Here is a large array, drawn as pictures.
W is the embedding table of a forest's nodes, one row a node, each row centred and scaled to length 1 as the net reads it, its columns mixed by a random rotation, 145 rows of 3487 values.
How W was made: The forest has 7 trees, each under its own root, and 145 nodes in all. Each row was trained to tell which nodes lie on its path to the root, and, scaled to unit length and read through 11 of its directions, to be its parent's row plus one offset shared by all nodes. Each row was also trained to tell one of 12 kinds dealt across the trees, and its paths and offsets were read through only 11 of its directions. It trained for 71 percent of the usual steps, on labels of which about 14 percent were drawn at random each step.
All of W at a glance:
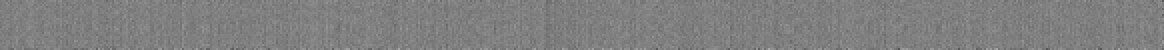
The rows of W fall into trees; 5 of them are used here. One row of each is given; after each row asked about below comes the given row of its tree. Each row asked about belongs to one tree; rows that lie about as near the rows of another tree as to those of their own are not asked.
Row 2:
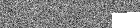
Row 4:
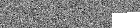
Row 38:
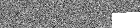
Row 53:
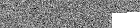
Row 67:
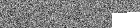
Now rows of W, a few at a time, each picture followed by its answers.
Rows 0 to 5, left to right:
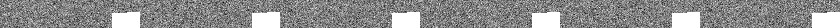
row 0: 4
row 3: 67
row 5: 2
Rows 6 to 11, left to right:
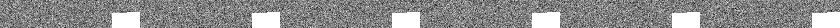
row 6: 38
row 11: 53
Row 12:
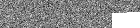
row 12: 38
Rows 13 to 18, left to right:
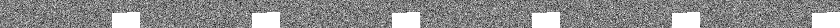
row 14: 38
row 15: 4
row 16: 2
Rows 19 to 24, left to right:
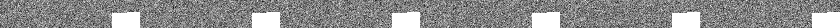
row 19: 53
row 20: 38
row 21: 38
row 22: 53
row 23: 53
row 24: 2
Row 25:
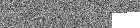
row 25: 4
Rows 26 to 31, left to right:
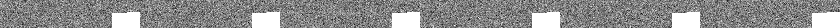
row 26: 67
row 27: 53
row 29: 67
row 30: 67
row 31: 53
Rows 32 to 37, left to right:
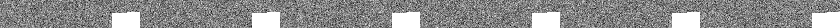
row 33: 67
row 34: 4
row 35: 4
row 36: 53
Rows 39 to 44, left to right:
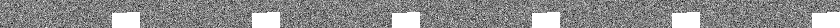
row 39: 4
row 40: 4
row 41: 67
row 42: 4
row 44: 53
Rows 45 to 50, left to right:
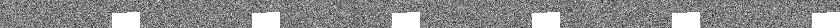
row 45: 53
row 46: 38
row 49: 2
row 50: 2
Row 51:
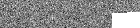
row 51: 67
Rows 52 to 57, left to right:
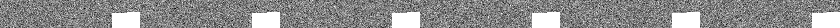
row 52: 67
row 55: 53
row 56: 38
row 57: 38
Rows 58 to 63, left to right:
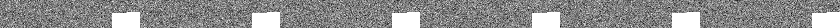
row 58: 67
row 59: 38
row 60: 67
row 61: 4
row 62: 38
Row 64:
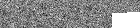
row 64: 67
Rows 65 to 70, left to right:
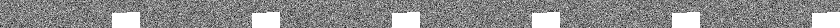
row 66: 53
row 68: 53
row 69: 67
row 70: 4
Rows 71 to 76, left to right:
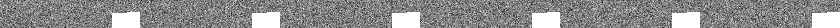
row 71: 67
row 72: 4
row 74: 4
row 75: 2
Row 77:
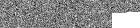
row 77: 4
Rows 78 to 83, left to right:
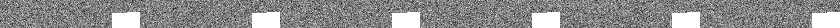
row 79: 53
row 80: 4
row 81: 53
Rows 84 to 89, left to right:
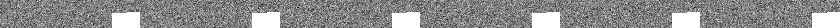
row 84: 53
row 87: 53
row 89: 4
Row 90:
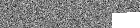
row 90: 4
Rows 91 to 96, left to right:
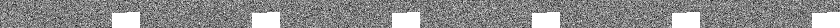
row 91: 4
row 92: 53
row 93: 4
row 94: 2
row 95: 53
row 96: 4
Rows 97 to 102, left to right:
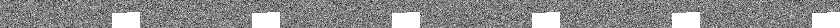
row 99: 4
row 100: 67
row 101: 38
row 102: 67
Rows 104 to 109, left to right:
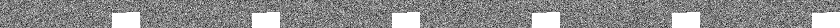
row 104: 38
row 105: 2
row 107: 38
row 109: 38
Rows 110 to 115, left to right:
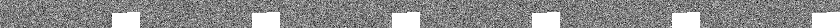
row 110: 67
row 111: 38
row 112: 53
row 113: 53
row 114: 4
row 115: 38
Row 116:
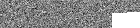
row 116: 53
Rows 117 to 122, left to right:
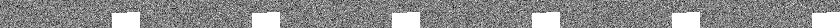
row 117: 2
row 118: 53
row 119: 4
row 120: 38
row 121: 53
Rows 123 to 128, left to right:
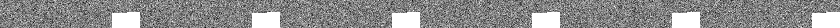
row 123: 4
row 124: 67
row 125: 4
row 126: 38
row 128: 38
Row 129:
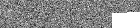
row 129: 53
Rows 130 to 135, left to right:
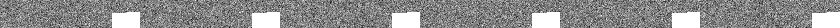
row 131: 4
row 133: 4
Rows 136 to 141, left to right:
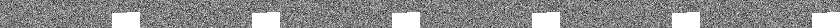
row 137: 4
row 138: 4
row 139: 4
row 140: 4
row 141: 67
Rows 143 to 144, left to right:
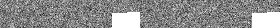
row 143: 67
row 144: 2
